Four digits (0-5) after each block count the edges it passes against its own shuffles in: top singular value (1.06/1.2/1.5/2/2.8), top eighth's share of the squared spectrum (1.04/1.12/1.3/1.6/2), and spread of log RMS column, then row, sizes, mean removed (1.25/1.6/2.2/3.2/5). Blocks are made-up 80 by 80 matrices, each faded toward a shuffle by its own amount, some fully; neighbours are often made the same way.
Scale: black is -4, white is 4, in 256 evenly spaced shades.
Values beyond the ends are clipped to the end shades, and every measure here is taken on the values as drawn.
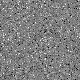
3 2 0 0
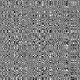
5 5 3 3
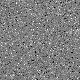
0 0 0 0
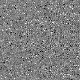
3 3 1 1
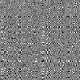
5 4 3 3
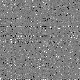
4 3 1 2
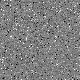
2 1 0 0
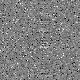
3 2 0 0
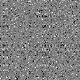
4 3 2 1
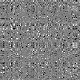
4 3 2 2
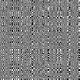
5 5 4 3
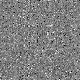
3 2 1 0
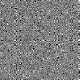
4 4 3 2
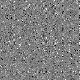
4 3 2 1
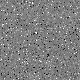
0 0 0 0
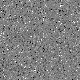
3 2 1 0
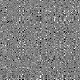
4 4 2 2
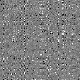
4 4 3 2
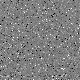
0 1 0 1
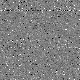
2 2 0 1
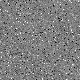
0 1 0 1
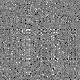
4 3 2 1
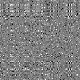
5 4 2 2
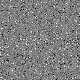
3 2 0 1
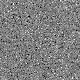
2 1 0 0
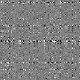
4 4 3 3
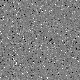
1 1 0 0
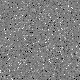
1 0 0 0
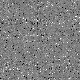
2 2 0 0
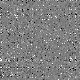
3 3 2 2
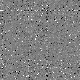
3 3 1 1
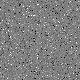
0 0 0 0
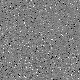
0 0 0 0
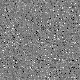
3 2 1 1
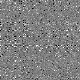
3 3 2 2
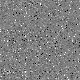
2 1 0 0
